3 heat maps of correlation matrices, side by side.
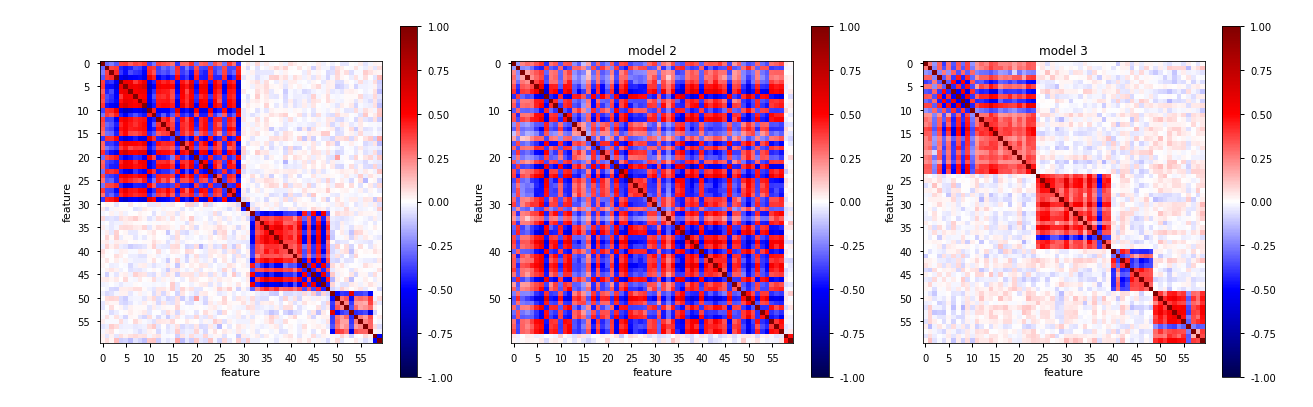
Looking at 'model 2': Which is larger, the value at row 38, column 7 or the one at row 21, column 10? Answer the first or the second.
the second
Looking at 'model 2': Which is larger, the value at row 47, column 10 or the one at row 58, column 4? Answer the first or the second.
the second
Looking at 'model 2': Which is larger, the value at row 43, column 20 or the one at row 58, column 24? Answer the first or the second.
the second
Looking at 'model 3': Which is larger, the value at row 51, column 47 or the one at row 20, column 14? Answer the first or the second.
the second
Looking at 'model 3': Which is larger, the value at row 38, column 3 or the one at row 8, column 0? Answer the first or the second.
the first
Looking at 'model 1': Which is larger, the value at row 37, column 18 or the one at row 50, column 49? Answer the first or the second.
the first
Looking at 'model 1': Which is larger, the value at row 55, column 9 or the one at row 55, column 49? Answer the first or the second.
the first
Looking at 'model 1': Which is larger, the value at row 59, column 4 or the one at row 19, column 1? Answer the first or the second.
the first
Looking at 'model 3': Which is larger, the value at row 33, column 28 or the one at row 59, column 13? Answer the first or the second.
the first
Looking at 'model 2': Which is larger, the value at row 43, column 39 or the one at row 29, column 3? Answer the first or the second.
the first
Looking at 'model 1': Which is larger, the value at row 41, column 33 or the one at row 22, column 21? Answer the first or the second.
the second
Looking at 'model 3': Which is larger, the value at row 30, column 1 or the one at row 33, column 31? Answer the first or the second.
the second
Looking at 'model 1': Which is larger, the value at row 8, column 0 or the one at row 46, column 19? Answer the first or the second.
the first
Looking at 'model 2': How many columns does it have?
60
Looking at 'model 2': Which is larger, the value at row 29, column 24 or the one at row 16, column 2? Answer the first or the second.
the first
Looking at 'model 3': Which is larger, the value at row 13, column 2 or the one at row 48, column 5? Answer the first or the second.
the second
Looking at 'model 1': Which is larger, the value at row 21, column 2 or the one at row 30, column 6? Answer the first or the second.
the second
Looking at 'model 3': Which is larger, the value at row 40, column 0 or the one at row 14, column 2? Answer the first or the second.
the first
